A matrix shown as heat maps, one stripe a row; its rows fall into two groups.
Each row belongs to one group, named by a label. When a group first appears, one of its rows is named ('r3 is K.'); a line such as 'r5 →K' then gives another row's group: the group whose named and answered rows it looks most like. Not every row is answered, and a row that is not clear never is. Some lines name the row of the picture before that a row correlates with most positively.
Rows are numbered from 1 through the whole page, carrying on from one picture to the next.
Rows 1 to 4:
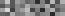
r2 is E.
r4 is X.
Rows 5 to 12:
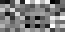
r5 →E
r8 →E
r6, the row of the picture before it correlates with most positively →3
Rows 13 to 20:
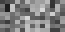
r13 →E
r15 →X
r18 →E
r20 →E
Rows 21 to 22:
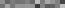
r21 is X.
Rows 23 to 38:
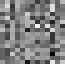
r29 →X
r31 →X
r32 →X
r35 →E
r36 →X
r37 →E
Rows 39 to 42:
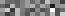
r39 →X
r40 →X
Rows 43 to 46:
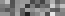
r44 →E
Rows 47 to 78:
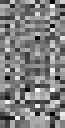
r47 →X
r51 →E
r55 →X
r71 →E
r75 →X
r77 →X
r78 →X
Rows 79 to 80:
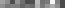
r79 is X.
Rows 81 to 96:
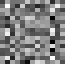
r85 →X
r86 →E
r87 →E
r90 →E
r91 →X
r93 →X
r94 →E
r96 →X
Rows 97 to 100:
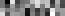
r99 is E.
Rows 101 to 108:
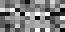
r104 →E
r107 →E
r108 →X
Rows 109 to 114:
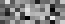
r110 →E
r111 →X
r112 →E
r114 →X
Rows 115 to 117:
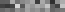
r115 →X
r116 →E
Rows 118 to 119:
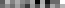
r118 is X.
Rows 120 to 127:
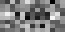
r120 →X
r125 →E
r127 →E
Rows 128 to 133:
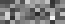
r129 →X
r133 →X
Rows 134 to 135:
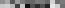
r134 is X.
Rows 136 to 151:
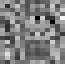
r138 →E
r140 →X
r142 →E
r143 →E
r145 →E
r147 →E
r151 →X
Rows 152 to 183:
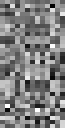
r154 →E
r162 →E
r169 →E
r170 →X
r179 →X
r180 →E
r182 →X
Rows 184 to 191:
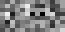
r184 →X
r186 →E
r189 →X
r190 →X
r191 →E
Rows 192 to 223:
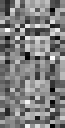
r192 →E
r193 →E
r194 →X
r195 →X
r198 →E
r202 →X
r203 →E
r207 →E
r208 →X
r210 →X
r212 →E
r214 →X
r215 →E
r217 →X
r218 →E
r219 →E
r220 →E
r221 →X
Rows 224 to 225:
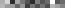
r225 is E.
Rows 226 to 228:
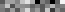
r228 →X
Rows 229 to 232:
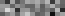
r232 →X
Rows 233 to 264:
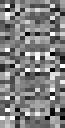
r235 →E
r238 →X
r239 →E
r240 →E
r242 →E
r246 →E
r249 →E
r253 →E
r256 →X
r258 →E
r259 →X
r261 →E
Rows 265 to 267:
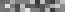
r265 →X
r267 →X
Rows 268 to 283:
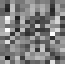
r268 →X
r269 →X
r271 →X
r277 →X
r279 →X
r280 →X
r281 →E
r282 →E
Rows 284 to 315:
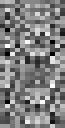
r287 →X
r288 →E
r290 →E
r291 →X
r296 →E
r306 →E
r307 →X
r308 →X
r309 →X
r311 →E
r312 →X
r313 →E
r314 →E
